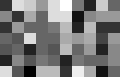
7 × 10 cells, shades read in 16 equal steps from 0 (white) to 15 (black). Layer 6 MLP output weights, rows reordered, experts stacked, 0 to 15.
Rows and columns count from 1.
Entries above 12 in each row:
1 1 1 0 2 2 2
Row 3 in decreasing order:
13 12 12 12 9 9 8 6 4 4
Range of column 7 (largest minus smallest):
13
